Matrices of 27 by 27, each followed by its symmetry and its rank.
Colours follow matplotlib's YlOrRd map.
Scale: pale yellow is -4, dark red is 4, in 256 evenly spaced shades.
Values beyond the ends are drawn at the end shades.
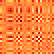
symmetric, rank two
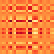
neither, rank one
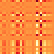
neither, rank one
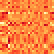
neither, rank three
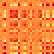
symmetric, rank two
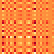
neither, rank one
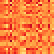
neither, rank three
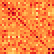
symmetric, rank five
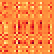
neither, rank two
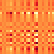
neither, rank one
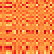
neither, rank two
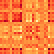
symmetric, rank two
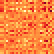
neither, rank three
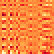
neither, rank two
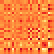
symmetric, rank two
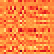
neither, rank three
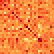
symmetric, rank five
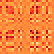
symmetric, rank two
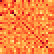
symmetric, rank five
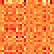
neither, rank three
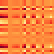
neither, rank one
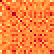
symmetric, rank five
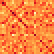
symmetric, rank five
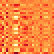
neither, rank two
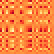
symmetric, rank two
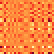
neither, rank two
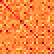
symmetric, rank five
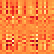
neither, rank two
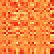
neither, rank three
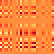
neither, rank one
